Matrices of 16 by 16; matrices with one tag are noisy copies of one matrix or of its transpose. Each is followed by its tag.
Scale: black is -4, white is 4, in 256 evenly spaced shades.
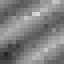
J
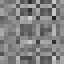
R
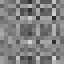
R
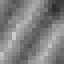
J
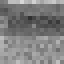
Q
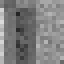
Q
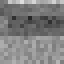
Q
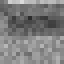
Q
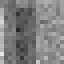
Q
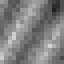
J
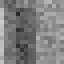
Q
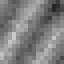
J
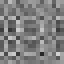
R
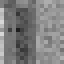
Q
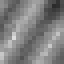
J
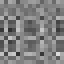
R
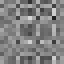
R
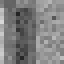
Q
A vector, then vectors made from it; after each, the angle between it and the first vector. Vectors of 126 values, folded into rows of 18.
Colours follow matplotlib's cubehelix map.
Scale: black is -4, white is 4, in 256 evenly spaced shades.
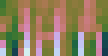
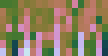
nearly parallel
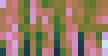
nearly opposite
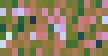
orthogonal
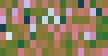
orthogonal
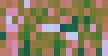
partly opposed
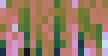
nearly opposite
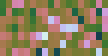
orthogonal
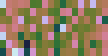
partly opposed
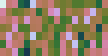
partly opposed
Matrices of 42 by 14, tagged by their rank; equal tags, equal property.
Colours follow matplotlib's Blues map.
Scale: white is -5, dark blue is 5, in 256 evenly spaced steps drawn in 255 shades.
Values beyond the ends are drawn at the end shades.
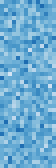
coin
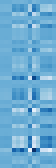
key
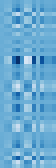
key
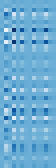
key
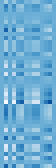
key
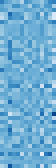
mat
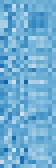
mat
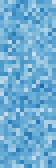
coin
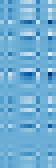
key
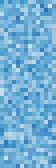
coin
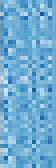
mat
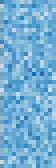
coin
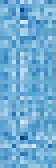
mat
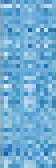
mat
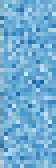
coin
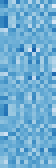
mat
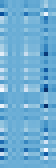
key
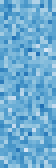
coin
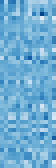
mat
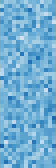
coin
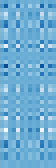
key
